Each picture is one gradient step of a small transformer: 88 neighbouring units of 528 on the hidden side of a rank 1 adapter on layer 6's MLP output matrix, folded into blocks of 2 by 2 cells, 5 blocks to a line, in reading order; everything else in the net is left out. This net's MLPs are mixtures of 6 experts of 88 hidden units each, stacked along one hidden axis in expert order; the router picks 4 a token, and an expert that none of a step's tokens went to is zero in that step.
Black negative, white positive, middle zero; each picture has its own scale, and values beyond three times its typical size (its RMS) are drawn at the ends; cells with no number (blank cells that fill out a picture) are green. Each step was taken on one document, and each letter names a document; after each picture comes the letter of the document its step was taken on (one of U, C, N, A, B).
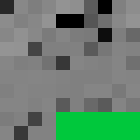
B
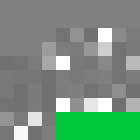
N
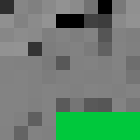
B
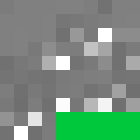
N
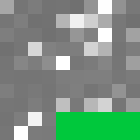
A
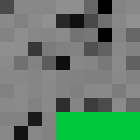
B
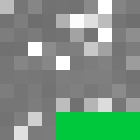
A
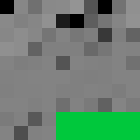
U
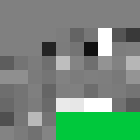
N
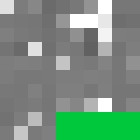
A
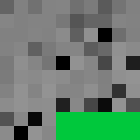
B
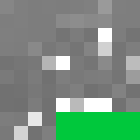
N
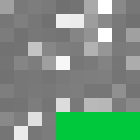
U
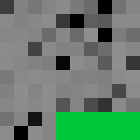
B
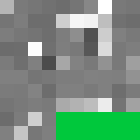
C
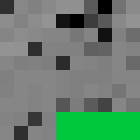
B
